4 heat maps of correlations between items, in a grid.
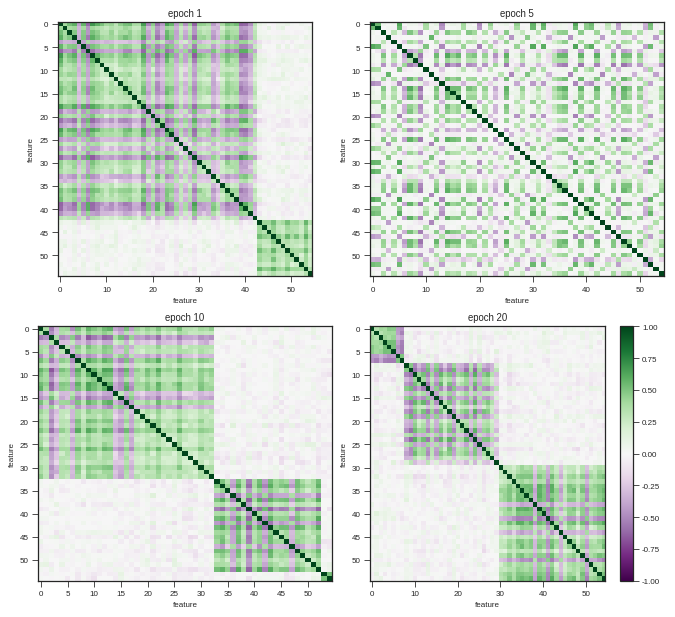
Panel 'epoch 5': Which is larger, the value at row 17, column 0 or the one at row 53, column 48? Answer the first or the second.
the first
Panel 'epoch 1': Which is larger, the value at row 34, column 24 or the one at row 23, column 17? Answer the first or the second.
the second
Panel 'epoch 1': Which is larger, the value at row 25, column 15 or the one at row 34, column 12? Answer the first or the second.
the second
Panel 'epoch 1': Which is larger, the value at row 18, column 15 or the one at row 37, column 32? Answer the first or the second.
the first
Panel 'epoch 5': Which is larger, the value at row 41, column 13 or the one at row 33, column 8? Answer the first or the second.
the second
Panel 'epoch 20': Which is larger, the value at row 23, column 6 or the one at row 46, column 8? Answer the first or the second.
the second
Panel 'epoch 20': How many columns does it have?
55
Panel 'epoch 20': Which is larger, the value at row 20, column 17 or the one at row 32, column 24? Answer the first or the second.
the first
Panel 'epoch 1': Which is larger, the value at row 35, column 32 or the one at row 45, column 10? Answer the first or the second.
the first
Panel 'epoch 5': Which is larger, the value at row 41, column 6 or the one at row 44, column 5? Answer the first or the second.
the second
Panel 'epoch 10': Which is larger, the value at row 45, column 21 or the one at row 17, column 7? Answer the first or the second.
the first
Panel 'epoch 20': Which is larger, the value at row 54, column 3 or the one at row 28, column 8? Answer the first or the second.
the first
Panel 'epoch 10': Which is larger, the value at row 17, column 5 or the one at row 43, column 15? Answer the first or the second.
the second
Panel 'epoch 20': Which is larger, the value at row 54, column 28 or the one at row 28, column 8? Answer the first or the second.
the first
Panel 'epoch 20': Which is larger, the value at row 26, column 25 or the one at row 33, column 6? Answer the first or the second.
the second
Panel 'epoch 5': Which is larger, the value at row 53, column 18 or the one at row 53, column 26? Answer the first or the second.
the second
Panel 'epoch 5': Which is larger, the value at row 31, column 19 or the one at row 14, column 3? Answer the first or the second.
the first
